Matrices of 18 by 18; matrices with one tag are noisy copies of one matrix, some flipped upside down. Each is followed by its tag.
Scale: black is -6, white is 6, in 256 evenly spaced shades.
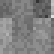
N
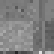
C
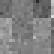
N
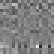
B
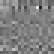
B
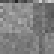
C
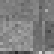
C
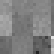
N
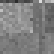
C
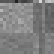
C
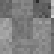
N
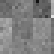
N
